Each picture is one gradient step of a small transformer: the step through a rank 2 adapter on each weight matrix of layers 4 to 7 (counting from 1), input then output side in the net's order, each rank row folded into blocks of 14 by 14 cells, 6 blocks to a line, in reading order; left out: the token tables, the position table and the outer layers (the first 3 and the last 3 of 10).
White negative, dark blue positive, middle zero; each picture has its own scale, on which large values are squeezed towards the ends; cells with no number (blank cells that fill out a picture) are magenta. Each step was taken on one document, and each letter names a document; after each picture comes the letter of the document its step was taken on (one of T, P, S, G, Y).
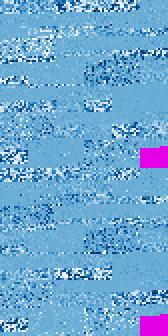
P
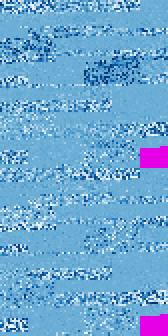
P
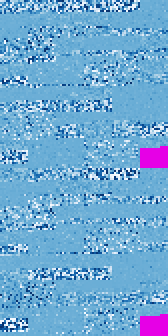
P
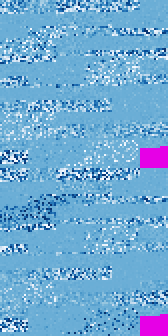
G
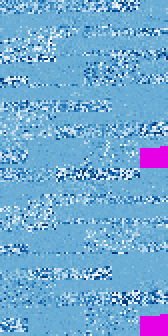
P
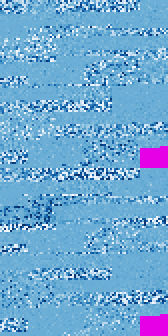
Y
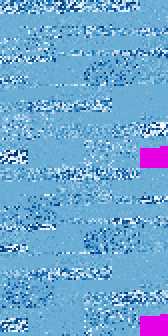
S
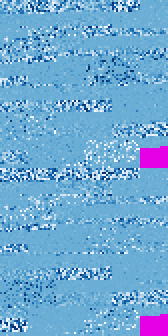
G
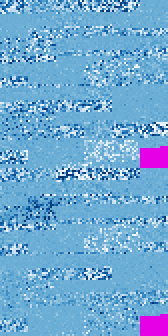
Y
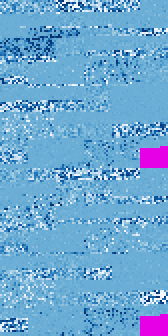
S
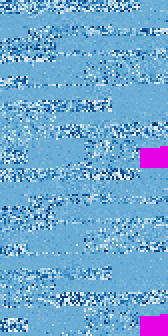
P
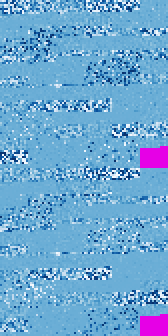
G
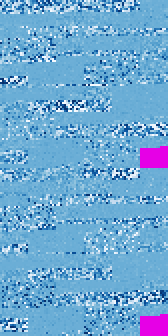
Y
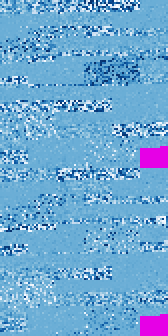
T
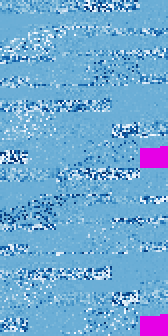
G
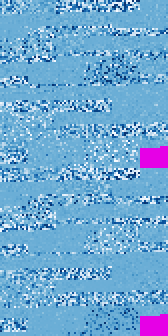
T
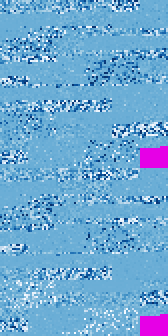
G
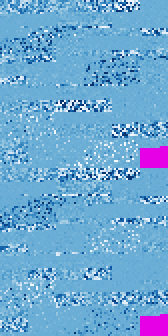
G
